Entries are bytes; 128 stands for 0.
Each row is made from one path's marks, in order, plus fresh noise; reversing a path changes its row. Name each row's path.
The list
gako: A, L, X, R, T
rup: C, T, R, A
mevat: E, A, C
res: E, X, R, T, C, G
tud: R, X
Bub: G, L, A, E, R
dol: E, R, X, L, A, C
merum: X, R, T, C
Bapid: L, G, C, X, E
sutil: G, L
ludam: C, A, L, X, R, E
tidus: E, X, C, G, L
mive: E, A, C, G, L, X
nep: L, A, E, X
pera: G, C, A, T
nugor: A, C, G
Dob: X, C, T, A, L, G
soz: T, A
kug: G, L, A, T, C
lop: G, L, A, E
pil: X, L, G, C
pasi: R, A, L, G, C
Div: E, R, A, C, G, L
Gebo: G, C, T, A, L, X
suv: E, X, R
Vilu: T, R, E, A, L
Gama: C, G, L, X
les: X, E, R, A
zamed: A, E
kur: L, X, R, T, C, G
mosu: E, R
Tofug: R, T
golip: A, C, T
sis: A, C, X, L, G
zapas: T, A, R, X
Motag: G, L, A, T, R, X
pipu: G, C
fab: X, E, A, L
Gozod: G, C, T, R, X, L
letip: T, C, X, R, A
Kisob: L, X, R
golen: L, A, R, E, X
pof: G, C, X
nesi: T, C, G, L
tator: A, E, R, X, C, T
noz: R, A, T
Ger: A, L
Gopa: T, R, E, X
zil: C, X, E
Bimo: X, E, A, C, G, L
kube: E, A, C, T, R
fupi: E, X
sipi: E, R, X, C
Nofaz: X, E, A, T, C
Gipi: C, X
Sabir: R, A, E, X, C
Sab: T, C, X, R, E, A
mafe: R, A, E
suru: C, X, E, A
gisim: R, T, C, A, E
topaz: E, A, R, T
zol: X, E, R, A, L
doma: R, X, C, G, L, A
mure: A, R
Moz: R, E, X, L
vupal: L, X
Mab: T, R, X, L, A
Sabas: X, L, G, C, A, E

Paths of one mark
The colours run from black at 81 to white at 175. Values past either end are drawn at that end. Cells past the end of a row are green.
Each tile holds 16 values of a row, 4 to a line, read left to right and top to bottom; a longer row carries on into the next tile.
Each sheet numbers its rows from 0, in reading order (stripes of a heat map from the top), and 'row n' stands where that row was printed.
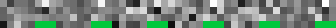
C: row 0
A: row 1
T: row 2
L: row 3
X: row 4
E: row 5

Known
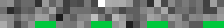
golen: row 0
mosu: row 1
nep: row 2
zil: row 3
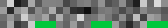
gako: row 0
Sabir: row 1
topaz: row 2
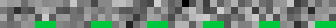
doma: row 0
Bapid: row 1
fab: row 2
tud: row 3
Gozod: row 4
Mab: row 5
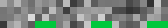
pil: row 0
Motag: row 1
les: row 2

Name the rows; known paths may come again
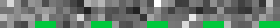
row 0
Gebo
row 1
rup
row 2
mafe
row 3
sipi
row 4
les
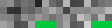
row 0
golen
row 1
Motag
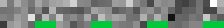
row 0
pil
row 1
mive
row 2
Bapid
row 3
mosu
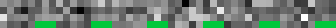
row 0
suru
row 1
mevat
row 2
doma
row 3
tud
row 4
golip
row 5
tator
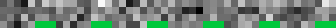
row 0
topaz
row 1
Ger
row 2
gako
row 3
dol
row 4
pasi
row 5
Bub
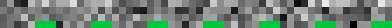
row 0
noz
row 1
nesi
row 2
Sabir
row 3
zol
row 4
Moz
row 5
Tofug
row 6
Vilu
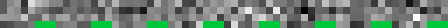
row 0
pera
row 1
zil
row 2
ludam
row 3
Mab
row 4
vupal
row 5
gisim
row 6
nep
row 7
merum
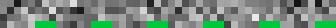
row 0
Kisob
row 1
Sabas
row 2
fupi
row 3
Gozod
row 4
Gama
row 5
Gopa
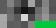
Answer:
Sab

